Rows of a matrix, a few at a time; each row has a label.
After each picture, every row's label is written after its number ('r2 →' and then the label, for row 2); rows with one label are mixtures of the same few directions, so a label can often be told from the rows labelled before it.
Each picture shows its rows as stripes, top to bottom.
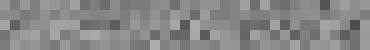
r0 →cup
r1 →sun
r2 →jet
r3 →sun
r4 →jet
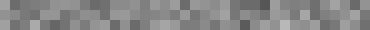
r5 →jet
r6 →jet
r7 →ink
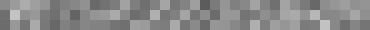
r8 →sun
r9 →jet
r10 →cup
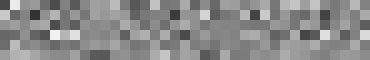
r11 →jet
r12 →cup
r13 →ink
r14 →ink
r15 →jet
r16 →sun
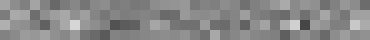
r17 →ink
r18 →ink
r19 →ink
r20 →cup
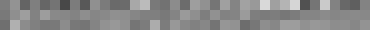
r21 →cup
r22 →ink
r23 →jet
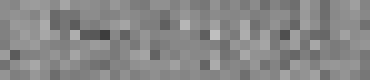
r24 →cup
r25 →ink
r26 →ink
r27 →cup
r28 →jet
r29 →jet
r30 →cup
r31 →ink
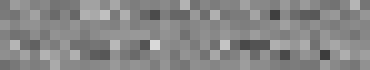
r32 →jet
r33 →sun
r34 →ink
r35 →ink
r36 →jet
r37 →cup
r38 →ink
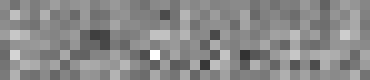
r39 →cup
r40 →ink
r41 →jet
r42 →sun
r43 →cup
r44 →jet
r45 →sun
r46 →jet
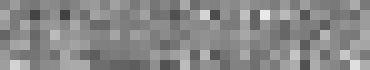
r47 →jet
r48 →cup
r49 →cup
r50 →ink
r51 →ink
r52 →sun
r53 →ink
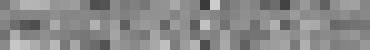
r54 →cup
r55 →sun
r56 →sun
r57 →jet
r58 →sun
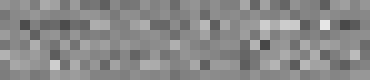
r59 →cup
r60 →sun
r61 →cup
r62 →cup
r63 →cup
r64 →ink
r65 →sun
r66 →ink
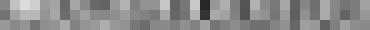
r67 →sun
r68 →sun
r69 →cup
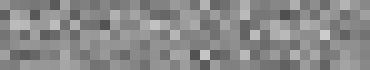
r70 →sun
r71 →ink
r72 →sun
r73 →cup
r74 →cup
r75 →sun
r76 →cup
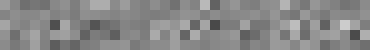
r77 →cup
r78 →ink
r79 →sun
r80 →jet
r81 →ink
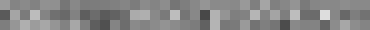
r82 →cup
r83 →cup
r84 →cup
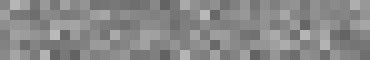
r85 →ink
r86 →cup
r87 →ink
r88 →sun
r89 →cup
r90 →ink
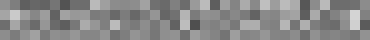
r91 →cup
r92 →ink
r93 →jet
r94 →jet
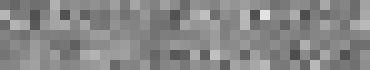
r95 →ink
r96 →cup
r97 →ink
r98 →sun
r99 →ink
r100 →sun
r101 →jet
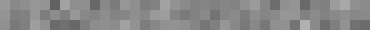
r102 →sun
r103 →ink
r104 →ink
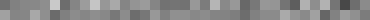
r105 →sun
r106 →ink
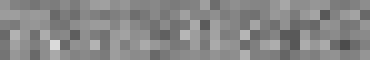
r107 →cup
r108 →ink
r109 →sun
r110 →ink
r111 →sun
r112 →ink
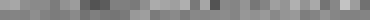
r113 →sun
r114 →cup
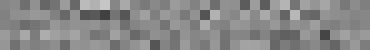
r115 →cup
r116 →cup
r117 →sun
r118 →cup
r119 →jet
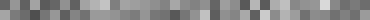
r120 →cup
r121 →cup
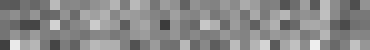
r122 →ink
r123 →cup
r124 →sun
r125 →cup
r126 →jet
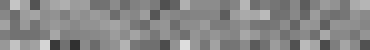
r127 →ink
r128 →jet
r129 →cup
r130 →ink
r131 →ink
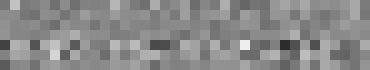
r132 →jet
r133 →jet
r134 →sun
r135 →ink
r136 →ink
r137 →sun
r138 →ink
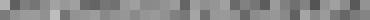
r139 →jet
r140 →sun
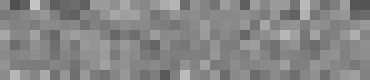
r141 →ink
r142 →ink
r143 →cup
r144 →ink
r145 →sun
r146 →sun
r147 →cup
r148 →ink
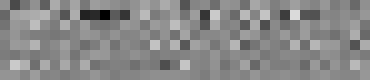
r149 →ink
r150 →cup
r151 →cup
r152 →jet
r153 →jet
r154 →sun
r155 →ink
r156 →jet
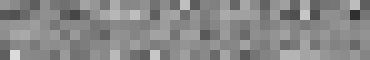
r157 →jet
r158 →ink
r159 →sun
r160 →sun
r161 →ink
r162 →jet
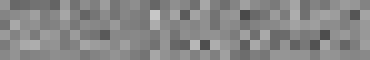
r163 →sun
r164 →jet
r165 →jet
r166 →cup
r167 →sun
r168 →jet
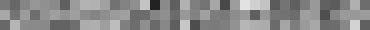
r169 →jet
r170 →cup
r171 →jet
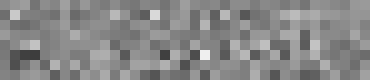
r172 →ink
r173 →jet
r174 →sun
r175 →ink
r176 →jet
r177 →sun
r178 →ink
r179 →sun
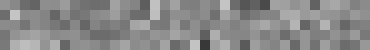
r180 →jet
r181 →jet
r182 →cup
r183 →cup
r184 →sun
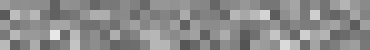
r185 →sun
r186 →jet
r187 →jet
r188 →sun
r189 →ink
